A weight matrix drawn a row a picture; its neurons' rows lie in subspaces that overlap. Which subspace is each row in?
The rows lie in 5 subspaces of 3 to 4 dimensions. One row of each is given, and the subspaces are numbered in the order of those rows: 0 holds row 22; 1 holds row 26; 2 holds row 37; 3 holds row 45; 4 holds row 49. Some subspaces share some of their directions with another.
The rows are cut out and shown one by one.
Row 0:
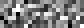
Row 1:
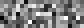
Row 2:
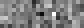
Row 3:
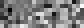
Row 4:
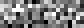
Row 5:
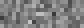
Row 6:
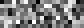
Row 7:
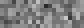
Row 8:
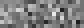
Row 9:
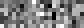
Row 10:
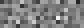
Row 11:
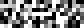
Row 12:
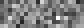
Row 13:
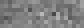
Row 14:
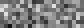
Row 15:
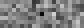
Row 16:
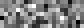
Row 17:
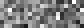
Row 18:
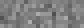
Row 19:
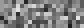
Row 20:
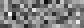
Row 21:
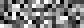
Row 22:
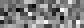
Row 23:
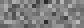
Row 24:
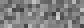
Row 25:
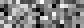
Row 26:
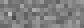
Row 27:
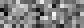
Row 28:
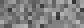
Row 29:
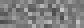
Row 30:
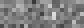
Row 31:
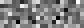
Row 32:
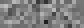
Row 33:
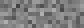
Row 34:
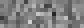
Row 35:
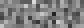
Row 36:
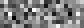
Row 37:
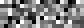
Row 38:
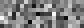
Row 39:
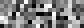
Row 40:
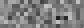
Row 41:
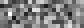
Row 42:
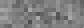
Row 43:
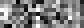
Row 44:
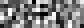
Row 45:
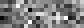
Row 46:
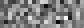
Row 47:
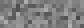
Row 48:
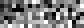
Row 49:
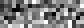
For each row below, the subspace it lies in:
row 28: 4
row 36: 1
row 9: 3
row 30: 3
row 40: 2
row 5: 2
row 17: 4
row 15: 0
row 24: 4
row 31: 2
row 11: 1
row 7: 2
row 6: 2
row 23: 1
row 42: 3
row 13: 3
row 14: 3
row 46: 2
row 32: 1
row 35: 2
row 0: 4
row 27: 3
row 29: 0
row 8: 0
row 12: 2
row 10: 2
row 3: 4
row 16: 0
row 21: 1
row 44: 2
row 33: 0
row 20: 1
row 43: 3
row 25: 3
